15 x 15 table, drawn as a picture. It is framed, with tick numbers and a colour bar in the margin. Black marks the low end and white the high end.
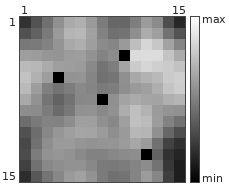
The ninth with the lowest average is the bottom right. Values change most from cell to cell in the bottom right. There are four isolated cells, each far lower than the cells round it. The bottom middle is the smoothest part.
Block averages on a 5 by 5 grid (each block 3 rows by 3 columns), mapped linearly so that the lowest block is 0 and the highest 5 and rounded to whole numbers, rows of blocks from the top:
1 4 3 3 2 | 4 3 2 4 5 | 3 2 2 4 4 | 2 3 3 4 1 | 1 3 2 2 0
